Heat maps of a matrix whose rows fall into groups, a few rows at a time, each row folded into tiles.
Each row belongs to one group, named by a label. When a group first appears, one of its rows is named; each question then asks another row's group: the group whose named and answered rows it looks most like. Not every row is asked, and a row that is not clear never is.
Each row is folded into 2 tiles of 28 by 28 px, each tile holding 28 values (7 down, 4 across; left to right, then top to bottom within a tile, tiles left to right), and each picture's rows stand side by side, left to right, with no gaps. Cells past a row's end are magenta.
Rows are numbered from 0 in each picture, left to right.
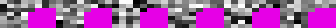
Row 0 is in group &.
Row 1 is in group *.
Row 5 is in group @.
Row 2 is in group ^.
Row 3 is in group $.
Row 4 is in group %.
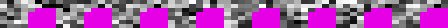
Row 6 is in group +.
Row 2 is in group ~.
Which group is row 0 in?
*
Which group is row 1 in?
~
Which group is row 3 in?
&
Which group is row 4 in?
&
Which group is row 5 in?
$
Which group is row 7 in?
~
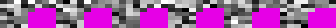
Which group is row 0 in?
%
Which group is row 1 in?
%
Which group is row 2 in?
%
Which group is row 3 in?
+
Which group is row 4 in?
+
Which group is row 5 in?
@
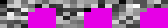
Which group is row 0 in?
@
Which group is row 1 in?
&
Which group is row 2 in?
~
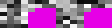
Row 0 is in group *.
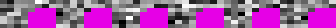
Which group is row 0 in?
~
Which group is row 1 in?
%
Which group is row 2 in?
$
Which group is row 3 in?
^
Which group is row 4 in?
*
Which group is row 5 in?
%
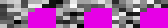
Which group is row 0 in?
$
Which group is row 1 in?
@
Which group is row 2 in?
@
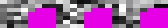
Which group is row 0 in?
$
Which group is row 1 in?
^
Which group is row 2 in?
$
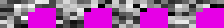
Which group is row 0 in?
~
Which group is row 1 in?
$
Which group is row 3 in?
*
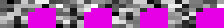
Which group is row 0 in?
~
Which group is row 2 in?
*
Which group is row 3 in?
&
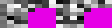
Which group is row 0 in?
^
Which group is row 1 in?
%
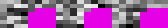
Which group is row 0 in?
+
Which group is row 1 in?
*
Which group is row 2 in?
&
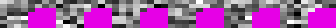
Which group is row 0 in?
+
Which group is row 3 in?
$
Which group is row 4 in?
+
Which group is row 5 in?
*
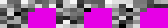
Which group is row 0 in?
&
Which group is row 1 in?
^
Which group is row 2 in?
+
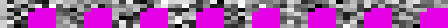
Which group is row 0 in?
&
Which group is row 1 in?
+
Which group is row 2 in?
^
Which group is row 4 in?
+
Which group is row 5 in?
^
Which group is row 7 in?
@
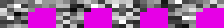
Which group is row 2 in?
+
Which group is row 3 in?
$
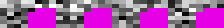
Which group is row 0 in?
&
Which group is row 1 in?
%
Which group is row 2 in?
^
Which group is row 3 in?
@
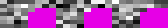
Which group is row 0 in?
~
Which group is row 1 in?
~
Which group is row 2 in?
$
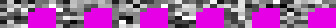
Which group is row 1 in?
@
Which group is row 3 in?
$
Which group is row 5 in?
@
